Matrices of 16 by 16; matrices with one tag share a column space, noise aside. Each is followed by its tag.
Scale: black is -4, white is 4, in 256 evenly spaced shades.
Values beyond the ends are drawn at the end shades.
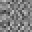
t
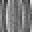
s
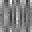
s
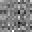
t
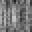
s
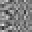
t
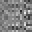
t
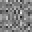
t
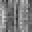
s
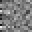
t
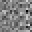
t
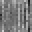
s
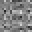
t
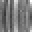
s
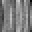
s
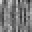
s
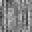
s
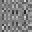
t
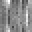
s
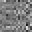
t
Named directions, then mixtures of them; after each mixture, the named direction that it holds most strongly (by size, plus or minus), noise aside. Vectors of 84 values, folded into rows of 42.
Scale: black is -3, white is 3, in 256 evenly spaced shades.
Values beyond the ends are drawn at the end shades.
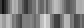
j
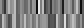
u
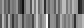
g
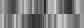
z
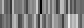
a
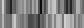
z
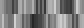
z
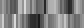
z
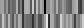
g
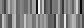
u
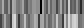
a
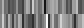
g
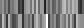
g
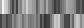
j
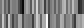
g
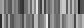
g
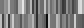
g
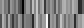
g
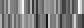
g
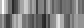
j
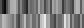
j
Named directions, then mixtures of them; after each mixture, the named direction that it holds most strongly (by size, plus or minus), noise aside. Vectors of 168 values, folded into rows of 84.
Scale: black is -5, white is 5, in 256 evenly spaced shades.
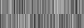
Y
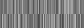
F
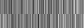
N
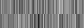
Y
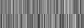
F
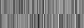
Y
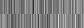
N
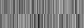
Y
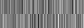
N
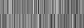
N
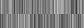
Y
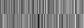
N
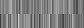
N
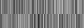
Y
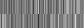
N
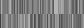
Y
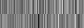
N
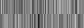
Y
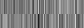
N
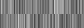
Y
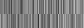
N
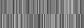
F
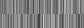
F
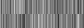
Y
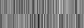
Y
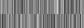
F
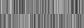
Y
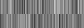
Y
